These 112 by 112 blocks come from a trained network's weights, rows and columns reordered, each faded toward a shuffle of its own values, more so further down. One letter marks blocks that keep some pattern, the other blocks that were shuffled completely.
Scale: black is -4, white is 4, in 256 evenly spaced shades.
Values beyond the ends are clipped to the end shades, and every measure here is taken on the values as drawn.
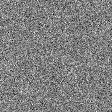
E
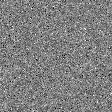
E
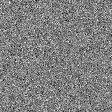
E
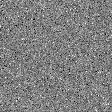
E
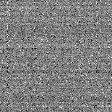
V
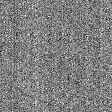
V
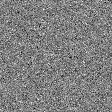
E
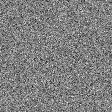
E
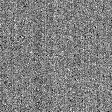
V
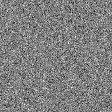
V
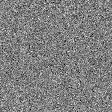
E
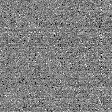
V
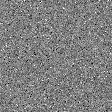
E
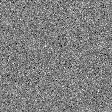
E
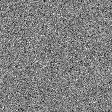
E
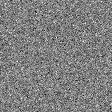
E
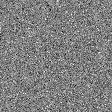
E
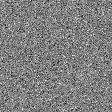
E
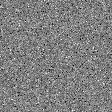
E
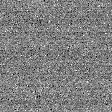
V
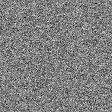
V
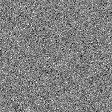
V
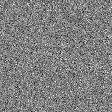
V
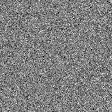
V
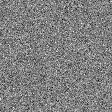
E
